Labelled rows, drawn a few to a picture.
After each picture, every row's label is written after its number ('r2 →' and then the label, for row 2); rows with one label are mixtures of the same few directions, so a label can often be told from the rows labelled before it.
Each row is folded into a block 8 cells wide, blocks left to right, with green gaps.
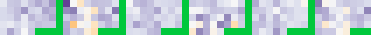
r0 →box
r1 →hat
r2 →hat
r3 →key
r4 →box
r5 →hat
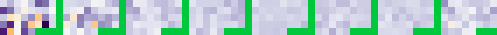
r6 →key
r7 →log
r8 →hat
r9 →box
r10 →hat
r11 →log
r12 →log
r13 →hat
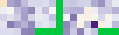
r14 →hat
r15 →log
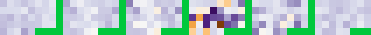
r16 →box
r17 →hat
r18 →hat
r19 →log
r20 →key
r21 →key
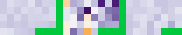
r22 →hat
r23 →box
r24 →key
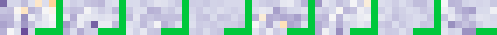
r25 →box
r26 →log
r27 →log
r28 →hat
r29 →log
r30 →box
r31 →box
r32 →hat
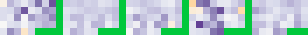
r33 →box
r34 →key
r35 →key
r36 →hat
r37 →key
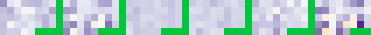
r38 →hat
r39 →key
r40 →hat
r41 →key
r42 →box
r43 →key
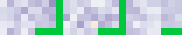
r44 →box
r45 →log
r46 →hat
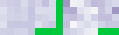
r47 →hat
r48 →hat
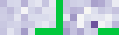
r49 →box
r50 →log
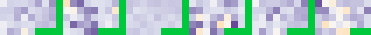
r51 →box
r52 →hat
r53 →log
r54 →key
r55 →box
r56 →hat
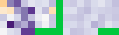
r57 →hat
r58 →key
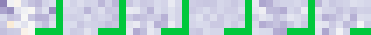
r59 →hat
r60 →box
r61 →key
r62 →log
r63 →hat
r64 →key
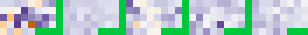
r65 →log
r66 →box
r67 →hat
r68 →log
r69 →box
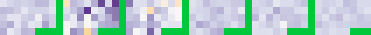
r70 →key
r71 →box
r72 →box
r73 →hat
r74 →log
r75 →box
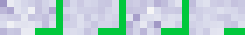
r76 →hat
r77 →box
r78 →log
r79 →hat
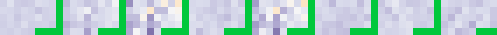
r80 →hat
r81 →box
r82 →box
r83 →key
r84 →box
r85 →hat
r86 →hat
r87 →log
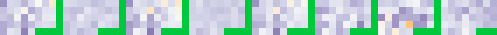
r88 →box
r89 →log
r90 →box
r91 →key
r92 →box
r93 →key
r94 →log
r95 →box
